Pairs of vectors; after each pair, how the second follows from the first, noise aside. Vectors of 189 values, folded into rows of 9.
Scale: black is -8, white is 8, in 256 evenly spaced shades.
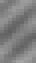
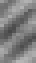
scaled up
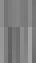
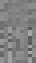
sign-scrambled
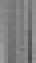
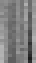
scaled up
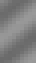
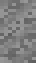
sign-scrambled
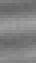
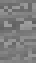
sign-scrambled
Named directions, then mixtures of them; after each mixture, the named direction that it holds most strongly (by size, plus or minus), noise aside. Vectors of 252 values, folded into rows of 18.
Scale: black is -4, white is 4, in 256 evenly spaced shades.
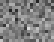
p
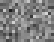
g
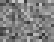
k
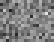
g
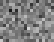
p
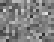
g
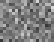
p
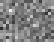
g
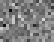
p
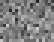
p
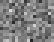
g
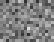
p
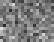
k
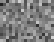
k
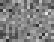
g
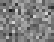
g
